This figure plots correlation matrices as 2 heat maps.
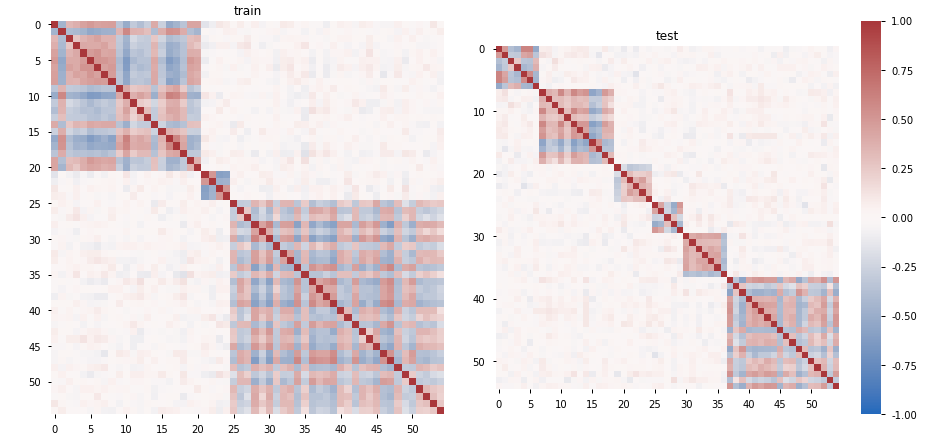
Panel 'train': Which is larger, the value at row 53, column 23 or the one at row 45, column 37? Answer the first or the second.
the first
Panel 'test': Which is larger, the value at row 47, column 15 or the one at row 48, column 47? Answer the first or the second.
the first
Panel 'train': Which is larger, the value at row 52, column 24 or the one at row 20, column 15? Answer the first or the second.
the first
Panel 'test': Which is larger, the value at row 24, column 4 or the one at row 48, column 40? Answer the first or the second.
the first
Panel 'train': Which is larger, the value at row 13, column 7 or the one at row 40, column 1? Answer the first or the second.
the second
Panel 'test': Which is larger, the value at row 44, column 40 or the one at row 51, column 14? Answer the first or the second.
the first
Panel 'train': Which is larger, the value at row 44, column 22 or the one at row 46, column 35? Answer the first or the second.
the first
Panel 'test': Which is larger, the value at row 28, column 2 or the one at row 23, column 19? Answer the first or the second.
the first
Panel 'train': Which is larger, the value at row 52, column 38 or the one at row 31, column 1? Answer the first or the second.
the second
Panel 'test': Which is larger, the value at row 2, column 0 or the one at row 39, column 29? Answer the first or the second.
the second
